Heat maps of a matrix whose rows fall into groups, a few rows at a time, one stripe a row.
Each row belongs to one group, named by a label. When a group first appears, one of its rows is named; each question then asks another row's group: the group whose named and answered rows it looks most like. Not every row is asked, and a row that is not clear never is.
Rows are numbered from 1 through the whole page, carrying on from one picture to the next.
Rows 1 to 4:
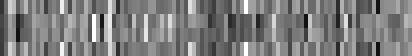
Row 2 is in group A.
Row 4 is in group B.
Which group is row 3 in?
A
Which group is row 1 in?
B
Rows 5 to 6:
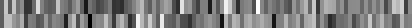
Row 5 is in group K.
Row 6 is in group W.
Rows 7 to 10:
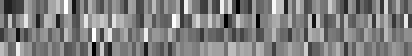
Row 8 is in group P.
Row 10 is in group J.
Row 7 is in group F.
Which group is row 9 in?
A
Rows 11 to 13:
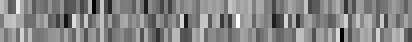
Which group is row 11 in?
J
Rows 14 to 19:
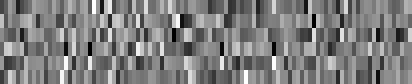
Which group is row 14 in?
A
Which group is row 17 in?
W
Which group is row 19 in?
B
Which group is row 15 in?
P
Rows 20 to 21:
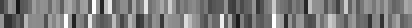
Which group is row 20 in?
A
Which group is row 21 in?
F
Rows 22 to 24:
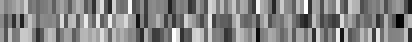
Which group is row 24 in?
P
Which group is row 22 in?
J
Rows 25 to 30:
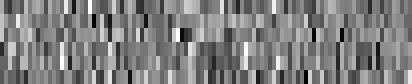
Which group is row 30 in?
A
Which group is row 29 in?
B
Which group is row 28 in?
B
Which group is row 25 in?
F
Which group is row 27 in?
P
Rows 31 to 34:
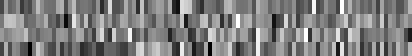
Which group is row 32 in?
W
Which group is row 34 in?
K
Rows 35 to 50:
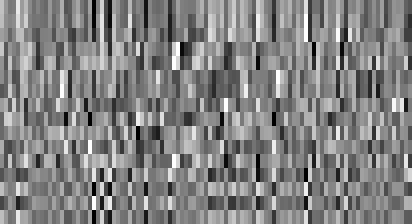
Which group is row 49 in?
A
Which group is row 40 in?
B
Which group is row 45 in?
F
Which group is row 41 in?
B
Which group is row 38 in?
P
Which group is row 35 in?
J
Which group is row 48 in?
J
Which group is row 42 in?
K
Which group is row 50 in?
J
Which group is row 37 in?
J
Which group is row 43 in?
W
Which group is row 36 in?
J
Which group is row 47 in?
A
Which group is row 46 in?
P
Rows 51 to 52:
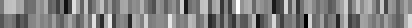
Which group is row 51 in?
W
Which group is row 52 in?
A
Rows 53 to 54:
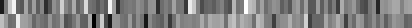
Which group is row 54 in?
J
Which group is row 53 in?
B
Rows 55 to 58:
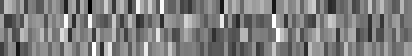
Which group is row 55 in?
W
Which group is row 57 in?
B
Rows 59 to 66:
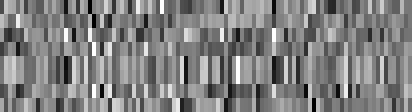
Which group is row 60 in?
J
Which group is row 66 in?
P
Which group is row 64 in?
W
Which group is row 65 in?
A
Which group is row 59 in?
W
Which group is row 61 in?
F
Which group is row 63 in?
W
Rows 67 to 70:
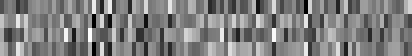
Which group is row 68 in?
J
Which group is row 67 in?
A
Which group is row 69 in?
F
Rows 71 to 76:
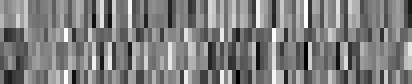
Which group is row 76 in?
F
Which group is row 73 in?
F
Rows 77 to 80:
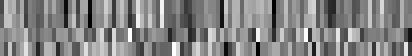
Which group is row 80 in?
P
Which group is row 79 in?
J
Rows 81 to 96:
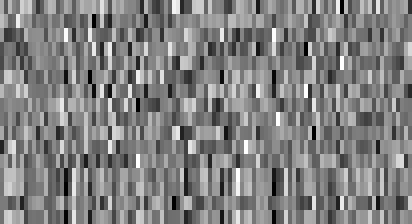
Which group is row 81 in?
P
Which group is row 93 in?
W
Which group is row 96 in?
W
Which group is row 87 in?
J
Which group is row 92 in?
K
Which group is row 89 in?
B
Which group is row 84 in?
A
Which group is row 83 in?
F
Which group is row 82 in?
J
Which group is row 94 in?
W
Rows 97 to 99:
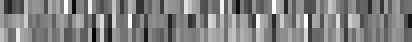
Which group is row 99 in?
J
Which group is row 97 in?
F
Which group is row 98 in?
J
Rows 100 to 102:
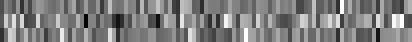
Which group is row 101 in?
K
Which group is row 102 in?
B
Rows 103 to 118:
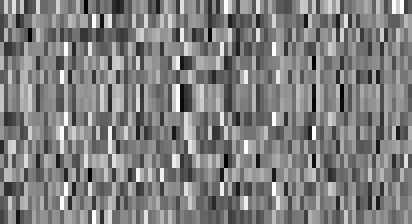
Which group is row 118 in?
A
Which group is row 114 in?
P
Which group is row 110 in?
P
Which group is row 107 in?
P
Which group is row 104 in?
A
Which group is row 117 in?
B
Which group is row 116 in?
F
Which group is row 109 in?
P
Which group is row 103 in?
K
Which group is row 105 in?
K
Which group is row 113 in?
B
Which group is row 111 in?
F
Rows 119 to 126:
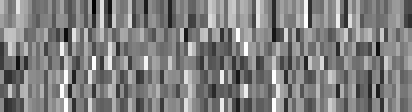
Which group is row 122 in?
B
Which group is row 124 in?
F
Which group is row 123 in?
A
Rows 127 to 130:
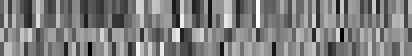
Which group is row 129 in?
P
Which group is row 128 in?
K
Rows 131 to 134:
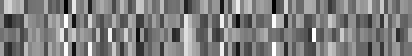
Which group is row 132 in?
F
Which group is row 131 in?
W
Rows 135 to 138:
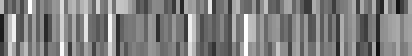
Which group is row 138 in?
B
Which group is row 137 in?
B
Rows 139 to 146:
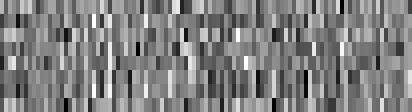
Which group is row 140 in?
A
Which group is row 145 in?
A
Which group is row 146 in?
W
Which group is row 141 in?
W
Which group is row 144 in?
A
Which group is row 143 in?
B
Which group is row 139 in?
P
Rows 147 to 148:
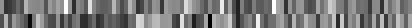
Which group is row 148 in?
K
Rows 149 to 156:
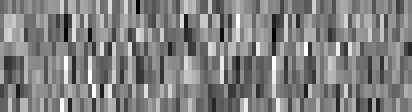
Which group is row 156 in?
B
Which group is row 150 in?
W
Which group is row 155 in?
A
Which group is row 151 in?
W
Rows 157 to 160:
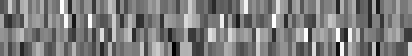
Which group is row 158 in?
F
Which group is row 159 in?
J
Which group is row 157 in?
B
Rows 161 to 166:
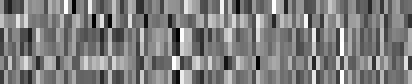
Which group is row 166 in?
K
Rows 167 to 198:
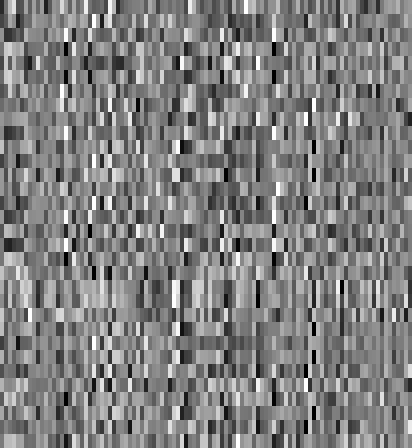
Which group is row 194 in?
J
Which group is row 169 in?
F
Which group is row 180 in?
B
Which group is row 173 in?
B
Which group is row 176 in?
F
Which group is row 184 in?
F
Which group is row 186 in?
J
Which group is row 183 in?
W
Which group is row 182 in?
F
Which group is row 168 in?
A
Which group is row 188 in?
P
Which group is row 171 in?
K
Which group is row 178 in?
A
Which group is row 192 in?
P
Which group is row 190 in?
P
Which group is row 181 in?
A
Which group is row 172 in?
W
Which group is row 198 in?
W
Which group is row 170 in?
W
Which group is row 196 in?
P
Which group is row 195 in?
W
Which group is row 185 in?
W
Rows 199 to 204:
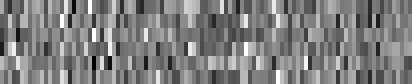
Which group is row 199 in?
F
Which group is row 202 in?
B
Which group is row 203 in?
J
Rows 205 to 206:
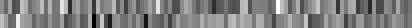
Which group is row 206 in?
J
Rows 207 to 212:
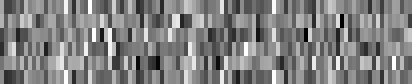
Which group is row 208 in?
P
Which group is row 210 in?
B
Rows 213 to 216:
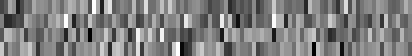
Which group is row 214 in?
F
